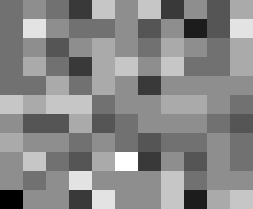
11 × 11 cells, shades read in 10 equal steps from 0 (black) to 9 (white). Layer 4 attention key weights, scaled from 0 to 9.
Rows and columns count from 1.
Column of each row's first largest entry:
5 2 5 6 3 1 4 1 6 4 5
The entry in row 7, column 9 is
5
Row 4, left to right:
4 6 4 2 6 7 5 7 4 4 6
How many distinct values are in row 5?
4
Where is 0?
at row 11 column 1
